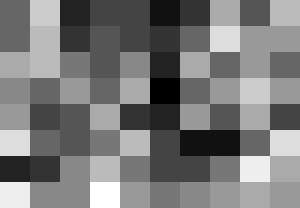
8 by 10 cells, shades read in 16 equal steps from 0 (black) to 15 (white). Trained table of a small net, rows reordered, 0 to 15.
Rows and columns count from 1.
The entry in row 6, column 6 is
4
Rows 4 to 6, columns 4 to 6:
6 10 0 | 10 3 2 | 7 11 4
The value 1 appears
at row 1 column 6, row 6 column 7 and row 6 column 8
